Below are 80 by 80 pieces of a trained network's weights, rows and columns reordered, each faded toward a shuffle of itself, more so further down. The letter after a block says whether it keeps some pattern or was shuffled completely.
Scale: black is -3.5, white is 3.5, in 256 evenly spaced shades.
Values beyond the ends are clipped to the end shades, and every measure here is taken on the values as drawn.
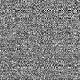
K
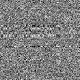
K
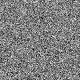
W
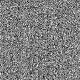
K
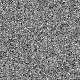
W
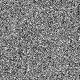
W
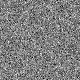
W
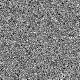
W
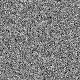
W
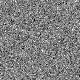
W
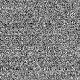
K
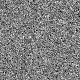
W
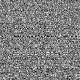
K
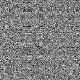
K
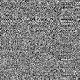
K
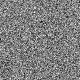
W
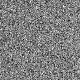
K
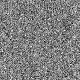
K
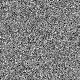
W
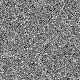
W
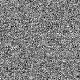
K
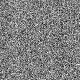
K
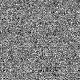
K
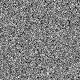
W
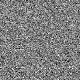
K
